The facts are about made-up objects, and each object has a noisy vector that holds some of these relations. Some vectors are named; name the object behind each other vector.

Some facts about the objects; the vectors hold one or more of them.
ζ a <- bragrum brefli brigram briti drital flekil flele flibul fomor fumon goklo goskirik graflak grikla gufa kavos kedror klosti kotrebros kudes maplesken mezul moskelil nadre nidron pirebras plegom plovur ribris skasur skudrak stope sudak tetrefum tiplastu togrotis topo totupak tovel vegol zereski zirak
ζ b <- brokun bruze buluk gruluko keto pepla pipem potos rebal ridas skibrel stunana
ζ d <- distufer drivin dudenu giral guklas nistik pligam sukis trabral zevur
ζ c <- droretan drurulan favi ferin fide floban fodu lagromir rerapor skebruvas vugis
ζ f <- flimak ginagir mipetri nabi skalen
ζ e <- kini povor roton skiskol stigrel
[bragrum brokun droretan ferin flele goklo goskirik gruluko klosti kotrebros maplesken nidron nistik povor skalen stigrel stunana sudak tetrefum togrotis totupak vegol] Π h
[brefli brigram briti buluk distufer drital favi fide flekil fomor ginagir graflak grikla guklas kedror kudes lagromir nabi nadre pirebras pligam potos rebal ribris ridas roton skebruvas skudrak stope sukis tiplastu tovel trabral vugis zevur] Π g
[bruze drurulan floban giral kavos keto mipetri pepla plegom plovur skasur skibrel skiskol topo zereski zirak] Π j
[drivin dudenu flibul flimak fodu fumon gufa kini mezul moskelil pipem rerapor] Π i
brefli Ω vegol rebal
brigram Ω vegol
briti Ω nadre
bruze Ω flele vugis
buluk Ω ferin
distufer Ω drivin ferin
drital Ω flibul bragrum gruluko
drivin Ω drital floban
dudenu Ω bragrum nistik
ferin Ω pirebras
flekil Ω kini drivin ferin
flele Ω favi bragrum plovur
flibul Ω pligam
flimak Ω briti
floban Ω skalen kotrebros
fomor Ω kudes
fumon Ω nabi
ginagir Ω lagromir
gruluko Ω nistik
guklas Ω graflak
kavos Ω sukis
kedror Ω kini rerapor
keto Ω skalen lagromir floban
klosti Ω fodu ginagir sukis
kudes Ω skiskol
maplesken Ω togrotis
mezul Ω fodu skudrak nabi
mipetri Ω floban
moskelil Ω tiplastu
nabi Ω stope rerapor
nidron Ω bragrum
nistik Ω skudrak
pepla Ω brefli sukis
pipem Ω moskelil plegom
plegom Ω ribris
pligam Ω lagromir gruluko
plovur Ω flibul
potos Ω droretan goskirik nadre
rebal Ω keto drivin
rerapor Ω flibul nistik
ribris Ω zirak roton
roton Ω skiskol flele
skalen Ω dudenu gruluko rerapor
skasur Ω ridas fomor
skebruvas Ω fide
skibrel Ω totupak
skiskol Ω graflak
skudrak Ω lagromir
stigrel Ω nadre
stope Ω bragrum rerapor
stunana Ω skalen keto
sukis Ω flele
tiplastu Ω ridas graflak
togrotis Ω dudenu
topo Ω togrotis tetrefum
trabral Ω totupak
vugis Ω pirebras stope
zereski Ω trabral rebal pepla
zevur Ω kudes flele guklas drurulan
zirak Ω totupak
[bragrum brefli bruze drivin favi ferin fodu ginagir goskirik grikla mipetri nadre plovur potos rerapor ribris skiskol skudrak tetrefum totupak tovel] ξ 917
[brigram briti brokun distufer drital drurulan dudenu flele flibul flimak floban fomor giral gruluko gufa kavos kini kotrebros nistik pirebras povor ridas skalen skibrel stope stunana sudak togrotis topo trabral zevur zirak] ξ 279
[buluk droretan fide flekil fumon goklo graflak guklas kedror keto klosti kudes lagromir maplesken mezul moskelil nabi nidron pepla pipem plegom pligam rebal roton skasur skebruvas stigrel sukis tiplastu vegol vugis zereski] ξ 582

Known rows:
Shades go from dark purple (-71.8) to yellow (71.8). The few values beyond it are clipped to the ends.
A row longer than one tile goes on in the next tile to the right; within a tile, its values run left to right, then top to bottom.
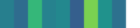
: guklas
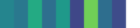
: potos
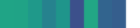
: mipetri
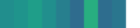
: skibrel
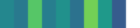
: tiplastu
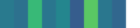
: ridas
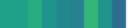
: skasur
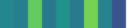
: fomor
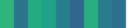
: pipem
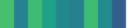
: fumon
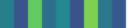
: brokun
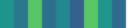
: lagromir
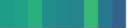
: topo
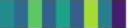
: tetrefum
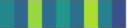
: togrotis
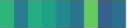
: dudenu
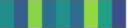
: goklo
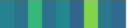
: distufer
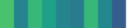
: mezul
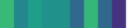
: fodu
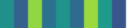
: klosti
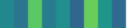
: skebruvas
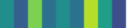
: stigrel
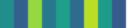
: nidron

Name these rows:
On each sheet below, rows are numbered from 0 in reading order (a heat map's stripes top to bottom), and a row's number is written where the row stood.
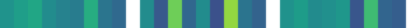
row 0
drurulan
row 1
stunana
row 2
bruze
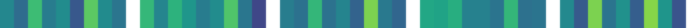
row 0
buluk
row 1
kini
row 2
trabral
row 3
floban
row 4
droretan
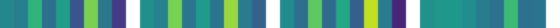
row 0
favi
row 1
drital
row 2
bragrum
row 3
giral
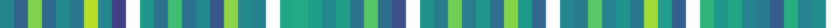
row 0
povor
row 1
pligam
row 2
plovur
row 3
kedror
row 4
roton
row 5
keto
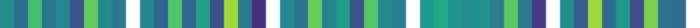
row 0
rebal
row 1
ferin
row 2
nabi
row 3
skiskol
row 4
skalen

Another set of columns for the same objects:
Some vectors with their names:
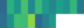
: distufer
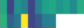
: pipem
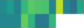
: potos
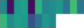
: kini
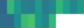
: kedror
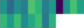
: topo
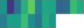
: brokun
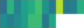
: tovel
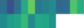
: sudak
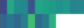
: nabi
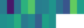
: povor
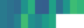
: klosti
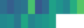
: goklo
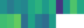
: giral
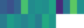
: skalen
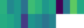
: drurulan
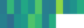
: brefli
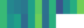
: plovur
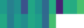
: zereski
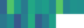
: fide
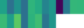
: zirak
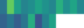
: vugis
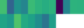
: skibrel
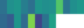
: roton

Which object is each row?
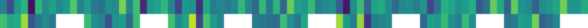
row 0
dudenu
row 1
mipetri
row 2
flibul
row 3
ginagir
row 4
flimak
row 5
gruluko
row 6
guklas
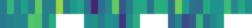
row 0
skudrak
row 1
stigrel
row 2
lagromir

